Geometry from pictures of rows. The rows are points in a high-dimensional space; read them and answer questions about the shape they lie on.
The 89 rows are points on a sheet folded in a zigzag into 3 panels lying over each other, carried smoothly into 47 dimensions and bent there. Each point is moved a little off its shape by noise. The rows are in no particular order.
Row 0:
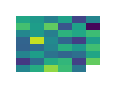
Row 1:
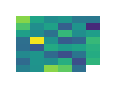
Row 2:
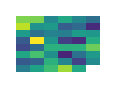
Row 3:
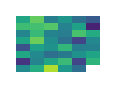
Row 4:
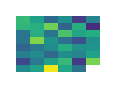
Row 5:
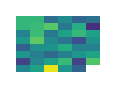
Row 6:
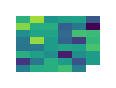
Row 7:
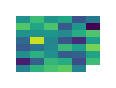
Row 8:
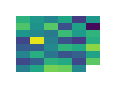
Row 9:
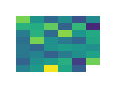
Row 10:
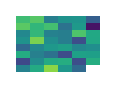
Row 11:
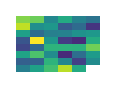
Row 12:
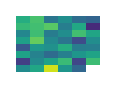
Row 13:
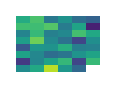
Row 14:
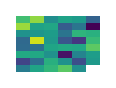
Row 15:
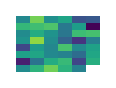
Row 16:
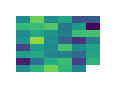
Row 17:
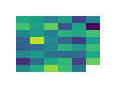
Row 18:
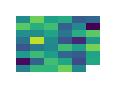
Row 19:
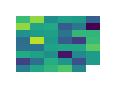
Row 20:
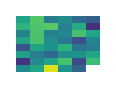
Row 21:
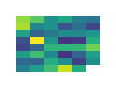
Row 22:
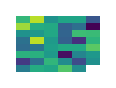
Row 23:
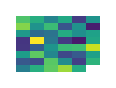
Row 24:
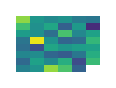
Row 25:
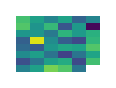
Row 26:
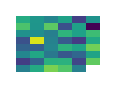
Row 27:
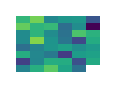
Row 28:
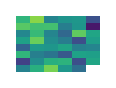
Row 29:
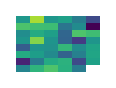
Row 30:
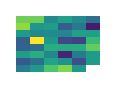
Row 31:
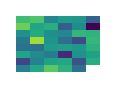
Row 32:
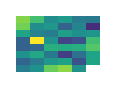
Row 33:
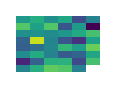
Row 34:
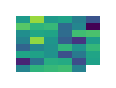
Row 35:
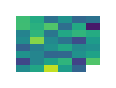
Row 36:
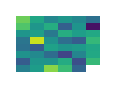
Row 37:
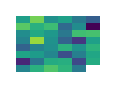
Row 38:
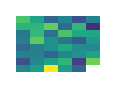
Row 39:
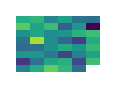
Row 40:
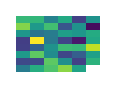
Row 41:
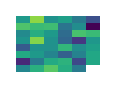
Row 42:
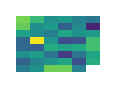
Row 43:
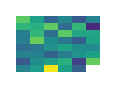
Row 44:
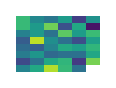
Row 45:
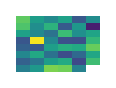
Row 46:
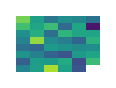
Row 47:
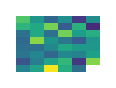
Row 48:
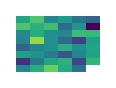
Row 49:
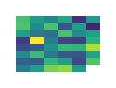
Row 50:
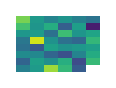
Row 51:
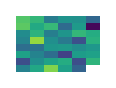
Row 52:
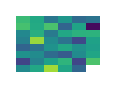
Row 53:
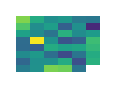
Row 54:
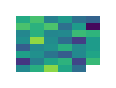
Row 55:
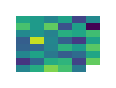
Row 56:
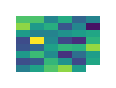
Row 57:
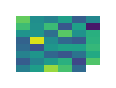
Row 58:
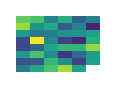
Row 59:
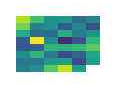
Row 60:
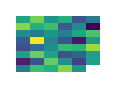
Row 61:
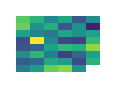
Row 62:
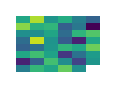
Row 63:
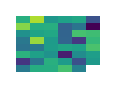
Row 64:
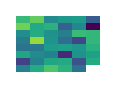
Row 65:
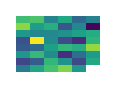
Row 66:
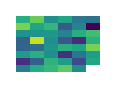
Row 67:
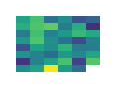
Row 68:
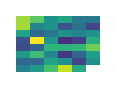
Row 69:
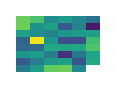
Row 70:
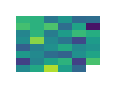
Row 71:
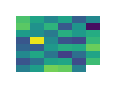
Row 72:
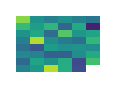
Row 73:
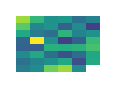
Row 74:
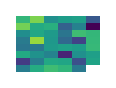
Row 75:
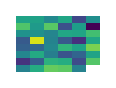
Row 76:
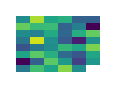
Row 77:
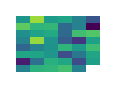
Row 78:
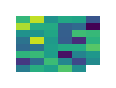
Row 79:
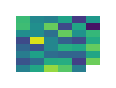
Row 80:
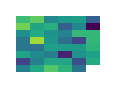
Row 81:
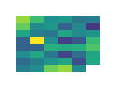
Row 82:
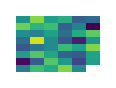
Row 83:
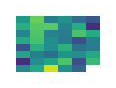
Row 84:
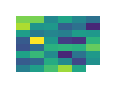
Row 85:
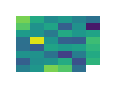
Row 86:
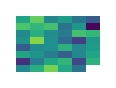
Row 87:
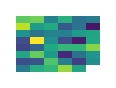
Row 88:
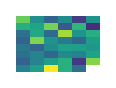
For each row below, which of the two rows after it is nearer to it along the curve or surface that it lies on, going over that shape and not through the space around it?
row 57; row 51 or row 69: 69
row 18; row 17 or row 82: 82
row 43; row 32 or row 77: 77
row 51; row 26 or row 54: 54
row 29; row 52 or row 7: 52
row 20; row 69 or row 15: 15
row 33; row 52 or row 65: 52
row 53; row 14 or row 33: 14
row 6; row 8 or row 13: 13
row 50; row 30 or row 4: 30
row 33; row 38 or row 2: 38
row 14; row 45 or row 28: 28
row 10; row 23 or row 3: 3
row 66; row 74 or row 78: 78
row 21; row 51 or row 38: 51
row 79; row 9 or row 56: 9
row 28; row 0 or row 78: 78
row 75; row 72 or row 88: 88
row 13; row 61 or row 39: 39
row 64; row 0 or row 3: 3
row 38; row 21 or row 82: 82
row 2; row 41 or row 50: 50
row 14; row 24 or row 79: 24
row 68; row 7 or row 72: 72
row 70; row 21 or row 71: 71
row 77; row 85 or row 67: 67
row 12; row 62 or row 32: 62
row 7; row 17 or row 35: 17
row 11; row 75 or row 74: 74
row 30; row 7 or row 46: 46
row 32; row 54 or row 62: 62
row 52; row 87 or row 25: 25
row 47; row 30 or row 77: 77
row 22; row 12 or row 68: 68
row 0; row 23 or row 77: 23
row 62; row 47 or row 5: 5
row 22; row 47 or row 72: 72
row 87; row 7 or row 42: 42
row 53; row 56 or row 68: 68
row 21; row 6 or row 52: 6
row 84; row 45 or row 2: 2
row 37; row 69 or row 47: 47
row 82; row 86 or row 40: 40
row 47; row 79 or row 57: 79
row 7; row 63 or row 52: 52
